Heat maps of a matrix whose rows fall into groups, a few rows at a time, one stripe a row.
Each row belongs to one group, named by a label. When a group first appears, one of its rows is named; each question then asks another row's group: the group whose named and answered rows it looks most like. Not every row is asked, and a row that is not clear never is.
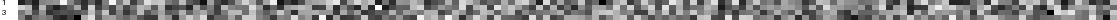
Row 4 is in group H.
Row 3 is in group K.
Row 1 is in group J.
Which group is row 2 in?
K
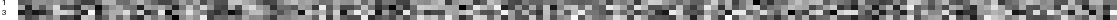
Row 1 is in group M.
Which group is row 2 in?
H
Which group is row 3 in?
J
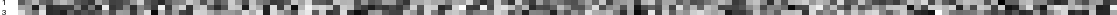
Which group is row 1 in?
M
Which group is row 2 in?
K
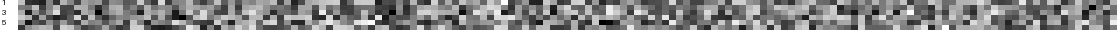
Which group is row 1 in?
J
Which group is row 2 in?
H
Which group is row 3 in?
H
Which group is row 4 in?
K
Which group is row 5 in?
J
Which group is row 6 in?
M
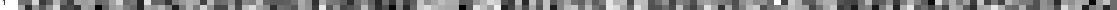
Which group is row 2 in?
H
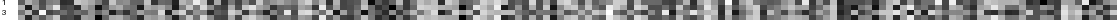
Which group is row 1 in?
H
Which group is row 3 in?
K
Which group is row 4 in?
H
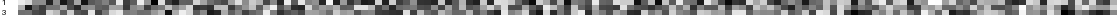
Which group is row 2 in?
J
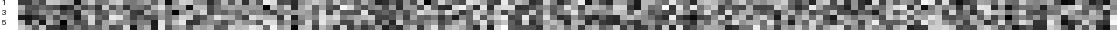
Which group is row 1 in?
J
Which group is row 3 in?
H
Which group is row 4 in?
J
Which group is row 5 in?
J
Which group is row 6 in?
K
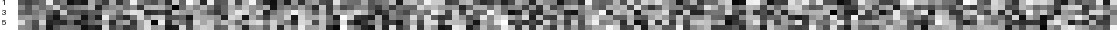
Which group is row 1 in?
M
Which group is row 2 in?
H
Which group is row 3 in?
M
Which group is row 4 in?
K
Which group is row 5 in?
K
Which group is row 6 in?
K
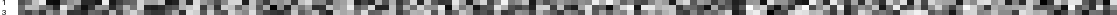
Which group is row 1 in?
K
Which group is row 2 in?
M
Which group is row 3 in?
M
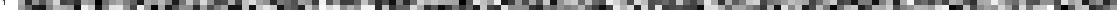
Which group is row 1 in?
H
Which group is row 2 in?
J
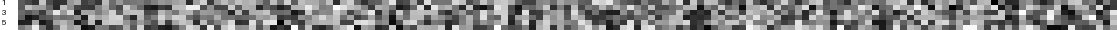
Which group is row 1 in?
K
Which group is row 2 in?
M
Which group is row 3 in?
J
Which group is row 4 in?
J
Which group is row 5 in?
J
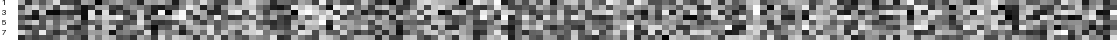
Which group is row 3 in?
K
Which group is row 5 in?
M
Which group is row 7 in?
K
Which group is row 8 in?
J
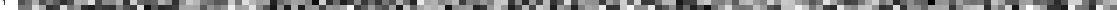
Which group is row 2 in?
M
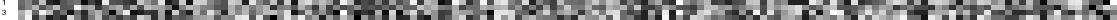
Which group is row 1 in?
K
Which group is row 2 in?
H
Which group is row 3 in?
K
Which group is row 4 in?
K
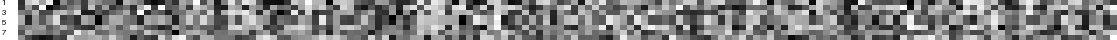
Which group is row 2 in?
K
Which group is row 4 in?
H
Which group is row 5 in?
H
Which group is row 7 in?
H
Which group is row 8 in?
J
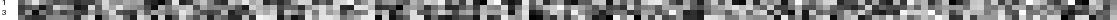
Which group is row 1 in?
M
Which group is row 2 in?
J
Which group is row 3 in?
J
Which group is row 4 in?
J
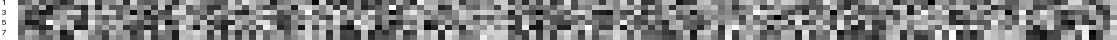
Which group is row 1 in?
H
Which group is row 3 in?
J
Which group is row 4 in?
M
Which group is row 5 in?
J
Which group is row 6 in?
J
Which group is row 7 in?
H
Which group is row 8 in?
H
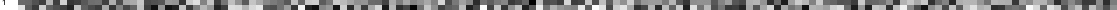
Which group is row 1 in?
M
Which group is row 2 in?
K
